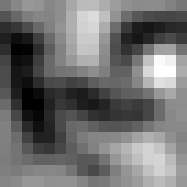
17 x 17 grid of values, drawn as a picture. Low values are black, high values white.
Roughest part: top right. Mirror symmetry: none. Ninth with the lowest average: middle left.
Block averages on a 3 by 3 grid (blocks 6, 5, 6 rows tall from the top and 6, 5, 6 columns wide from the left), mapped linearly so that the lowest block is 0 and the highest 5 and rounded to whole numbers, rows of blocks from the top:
252 | 014 | 235
